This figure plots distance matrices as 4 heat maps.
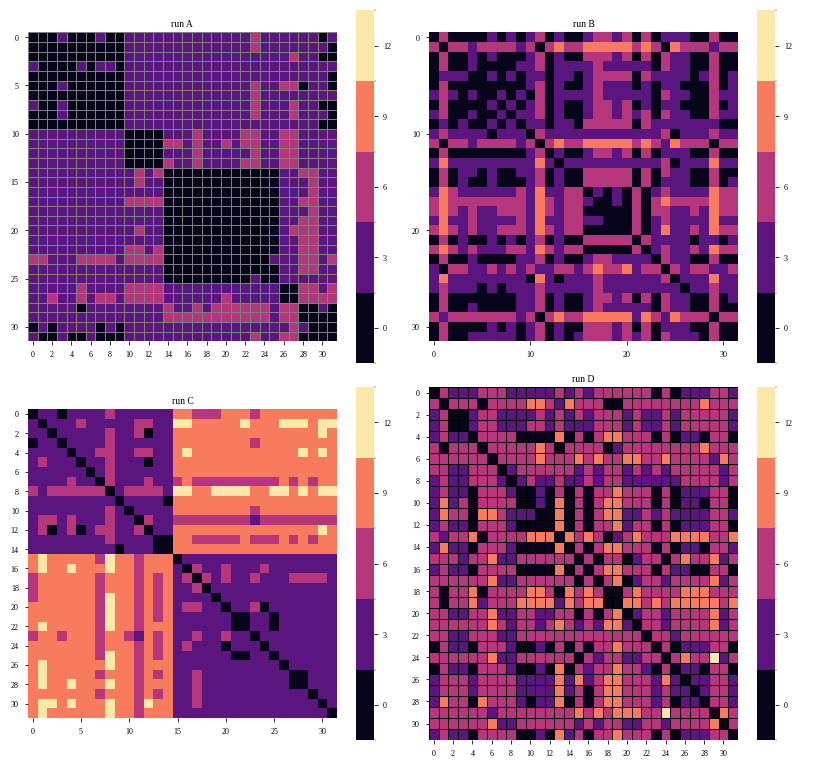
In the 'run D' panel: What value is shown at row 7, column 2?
3
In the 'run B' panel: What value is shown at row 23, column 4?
3
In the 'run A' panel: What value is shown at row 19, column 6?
3
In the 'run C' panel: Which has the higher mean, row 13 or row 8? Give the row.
8
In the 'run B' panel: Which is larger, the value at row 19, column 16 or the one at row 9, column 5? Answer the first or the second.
the first
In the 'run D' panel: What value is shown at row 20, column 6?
9
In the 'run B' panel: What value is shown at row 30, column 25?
3
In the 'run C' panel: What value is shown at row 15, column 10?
9
